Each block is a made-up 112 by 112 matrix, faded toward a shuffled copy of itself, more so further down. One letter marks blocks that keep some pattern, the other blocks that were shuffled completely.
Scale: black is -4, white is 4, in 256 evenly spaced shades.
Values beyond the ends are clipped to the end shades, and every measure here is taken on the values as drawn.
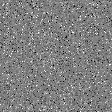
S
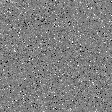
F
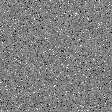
F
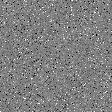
F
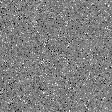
F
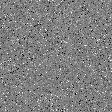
F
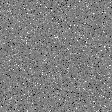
F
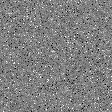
F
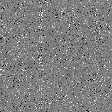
S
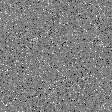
F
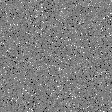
F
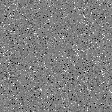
S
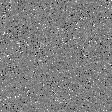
F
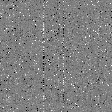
S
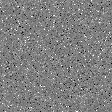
F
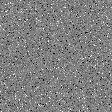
F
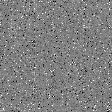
S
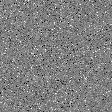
F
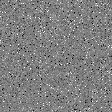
S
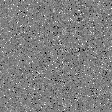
S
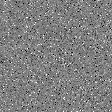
S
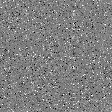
S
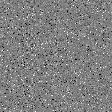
S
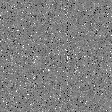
S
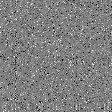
S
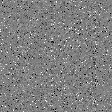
S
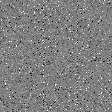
S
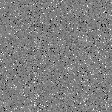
S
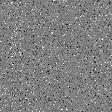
S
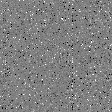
S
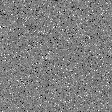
F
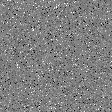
F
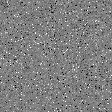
S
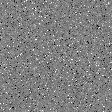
F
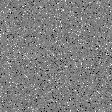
S
